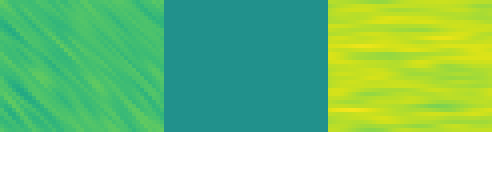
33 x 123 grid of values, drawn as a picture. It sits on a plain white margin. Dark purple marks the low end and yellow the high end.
The table splits into one row of 3 panels. Panel 1,1: high, slanting down to the right, faint in contrast. Panel 1,2: middling, flat. Panel 1,3: very high, streaked across, faint in contrast.
